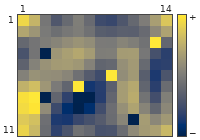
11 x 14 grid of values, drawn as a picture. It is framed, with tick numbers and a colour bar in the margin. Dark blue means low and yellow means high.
Average level on the scale: 50%. Mirror symmetry: none. Ninth with the lowest average: bottom middle. Stripes: none. Lone odd cells: 6, 3 higher and 3 lower than their neighbours. Roughest part: centre.
